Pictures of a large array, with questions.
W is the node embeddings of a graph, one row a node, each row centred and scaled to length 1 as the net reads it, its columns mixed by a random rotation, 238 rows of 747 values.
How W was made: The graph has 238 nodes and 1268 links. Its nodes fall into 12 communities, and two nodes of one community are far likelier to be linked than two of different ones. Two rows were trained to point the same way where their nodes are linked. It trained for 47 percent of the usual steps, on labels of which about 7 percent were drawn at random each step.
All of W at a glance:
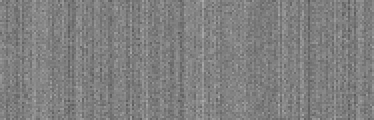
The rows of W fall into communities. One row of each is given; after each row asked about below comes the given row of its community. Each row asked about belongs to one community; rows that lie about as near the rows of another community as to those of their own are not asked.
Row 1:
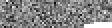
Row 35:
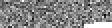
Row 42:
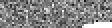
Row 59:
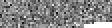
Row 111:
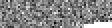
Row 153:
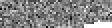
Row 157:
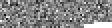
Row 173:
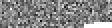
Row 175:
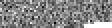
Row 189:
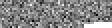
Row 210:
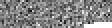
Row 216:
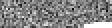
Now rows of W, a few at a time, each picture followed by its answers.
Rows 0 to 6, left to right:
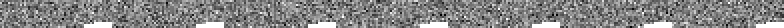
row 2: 173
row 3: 157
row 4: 111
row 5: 216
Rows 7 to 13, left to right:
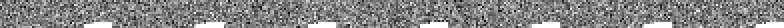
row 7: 210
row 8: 42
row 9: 59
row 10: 59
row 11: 1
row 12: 111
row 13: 42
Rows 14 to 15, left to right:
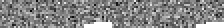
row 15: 210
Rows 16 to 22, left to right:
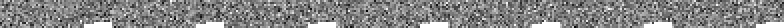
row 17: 111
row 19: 189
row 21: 189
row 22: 210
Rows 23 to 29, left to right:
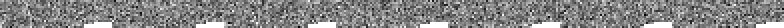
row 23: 59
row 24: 210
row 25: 35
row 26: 216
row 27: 216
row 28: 216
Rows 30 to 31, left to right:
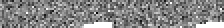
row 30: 111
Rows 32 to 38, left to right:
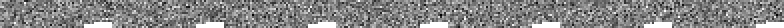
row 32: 173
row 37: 189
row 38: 157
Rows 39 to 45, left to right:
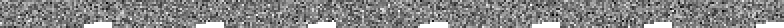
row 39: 173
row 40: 153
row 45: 157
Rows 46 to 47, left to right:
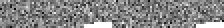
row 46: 173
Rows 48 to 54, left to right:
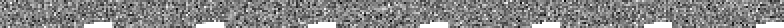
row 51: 111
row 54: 173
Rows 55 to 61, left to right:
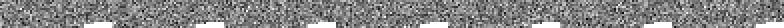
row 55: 216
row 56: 59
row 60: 1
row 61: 111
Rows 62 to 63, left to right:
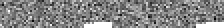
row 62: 189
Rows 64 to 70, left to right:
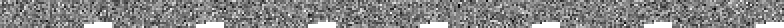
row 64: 189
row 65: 210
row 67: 42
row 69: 210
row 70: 1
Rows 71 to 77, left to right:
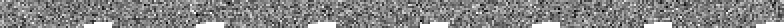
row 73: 210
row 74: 173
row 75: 189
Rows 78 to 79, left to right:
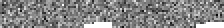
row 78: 189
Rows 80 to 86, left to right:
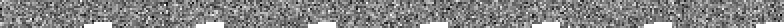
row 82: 173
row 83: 210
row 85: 216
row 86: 157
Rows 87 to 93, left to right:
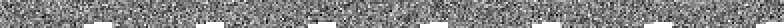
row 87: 173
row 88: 35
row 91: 157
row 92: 59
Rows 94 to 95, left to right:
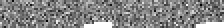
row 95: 210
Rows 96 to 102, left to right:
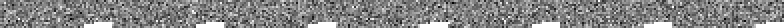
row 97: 59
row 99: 59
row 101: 157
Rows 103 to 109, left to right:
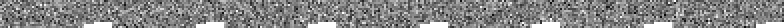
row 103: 216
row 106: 175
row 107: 42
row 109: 153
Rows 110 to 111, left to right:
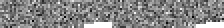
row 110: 157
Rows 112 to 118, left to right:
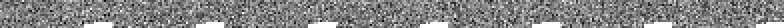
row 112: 157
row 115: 1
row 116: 157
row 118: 59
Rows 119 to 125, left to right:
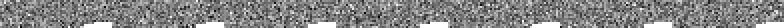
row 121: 175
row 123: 216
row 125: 189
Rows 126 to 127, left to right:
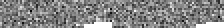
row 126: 59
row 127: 216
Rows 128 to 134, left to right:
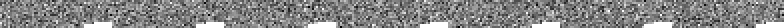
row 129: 189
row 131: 210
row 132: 35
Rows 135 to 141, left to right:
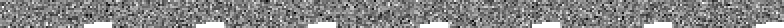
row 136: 173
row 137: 189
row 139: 35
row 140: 111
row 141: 1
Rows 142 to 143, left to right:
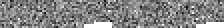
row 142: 111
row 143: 59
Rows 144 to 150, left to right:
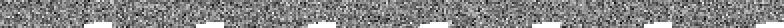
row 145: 189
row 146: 1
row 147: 216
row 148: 35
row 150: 1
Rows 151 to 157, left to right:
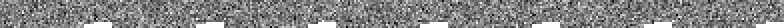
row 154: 59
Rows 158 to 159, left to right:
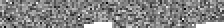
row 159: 35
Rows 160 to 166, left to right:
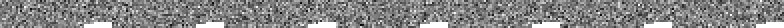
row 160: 189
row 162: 42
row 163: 35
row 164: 42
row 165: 216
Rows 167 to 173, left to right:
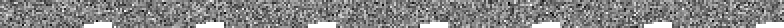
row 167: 173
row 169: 157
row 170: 59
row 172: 216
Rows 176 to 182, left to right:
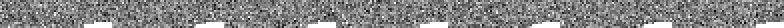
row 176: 157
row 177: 42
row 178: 111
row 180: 1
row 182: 157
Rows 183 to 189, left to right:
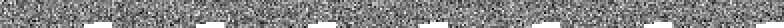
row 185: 59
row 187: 111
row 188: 111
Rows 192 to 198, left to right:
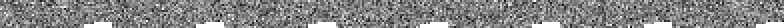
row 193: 157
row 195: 189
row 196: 35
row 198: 173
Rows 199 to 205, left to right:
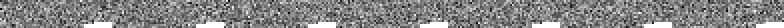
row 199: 42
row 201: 59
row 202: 42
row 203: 1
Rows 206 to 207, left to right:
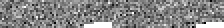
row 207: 173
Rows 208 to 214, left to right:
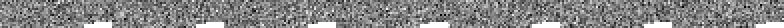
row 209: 153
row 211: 111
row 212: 59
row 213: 175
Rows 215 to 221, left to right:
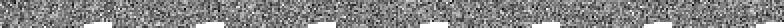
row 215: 210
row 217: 189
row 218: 157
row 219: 153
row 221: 216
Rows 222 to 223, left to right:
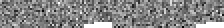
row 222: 173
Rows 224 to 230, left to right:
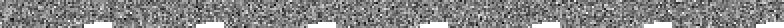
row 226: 173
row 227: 157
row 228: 216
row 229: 111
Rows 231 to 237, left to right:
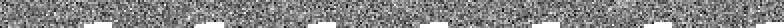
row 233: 173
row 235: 210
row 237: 175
